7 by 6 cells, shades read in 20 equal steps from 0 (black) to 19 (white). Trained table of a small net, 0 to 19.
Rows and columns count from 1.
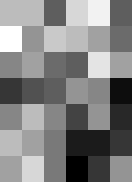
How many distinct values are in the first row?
4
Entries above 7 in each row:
4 6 5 2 4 3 4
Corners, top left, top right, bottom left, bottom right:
14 7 12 11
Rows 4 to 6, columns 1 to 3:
4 6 7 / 10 14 10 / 14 12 9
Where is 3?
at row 5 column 6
